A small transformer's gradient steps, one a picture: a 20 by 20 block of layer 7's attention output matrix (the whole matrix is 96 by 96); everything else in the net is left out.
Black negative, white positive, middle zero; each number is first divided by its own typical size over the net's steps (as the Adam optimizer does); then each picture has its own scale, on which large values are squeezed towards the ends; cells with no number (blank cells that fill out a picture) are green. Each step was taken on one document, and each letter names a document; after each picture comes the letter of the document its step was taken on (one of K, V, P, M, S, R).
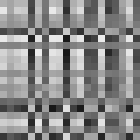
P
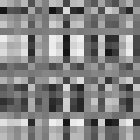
P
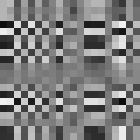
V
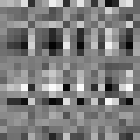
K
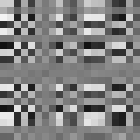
V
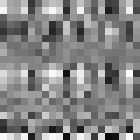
K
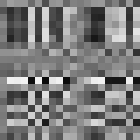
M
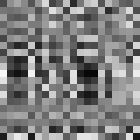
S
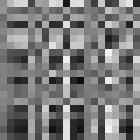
K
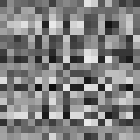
S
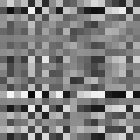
M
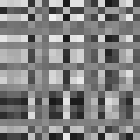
P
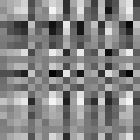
K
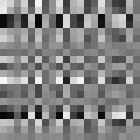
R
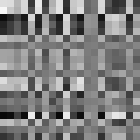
R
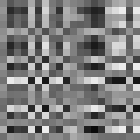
M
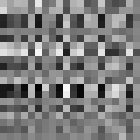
R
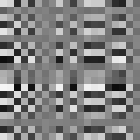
V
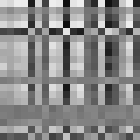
P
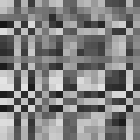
V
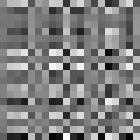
K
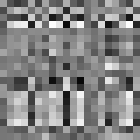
K
